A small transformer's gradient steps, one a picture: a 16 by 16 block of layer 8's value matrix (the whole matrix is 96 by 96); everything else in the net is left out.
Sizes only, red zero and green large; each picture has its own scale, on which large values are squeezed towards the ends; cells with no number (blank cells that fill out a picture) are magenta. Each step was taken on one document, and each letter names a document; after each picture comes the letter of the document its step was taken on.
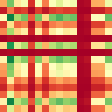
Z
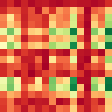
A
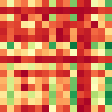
A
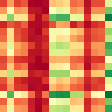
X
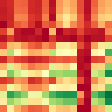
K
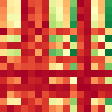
K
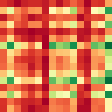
A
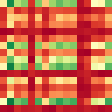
Z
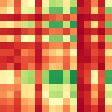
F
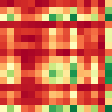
A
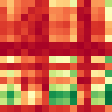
K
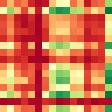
X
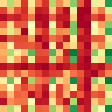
K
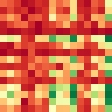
K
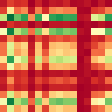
Z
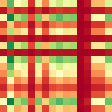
Z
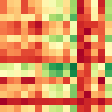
F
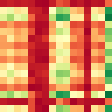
X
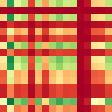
Z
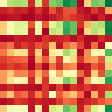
A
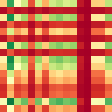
Z
